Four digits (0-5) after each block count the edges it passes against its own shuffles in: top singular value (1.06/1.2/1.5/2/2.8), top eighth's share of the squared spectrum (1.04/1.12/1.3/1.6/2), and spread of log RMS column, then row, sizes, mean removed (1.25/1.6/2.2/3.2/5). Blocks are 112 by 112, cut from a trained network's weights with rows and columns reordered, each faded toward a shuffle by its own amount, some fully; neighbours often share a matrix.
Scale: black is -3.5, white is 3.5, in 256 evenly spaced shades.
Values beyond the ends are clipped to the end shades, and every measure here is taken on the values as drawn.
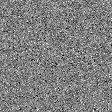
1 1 0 0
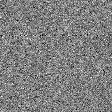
2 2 0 1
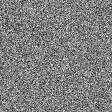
0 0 0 0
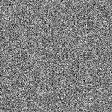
3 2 0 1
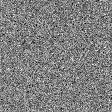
0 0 0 0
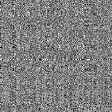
4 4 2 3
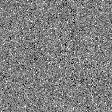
2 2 1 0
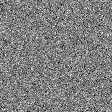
1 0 0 0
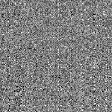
3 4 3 2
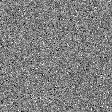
1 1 0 0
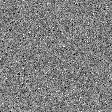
0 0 0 0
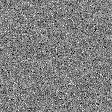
1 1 0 0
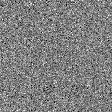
2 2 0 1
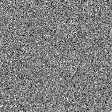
3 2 1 1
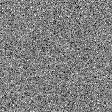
2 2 0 1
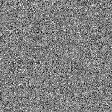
3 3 0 2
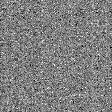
2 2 1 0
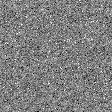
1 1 0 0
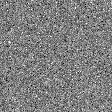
1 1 0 0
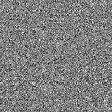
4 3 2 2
